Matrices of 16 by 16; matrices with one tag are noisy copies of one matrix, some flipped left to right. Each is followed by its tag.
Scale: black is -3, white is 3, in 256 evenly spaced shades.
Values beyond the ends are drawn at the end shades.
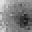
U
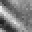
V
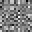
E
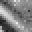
V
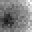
U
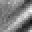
V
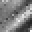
V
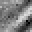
V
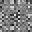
E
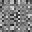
E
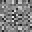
E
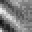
V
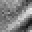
V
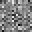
E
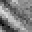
V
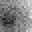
U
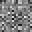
E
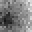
U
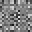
E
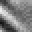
V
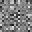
E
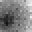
U
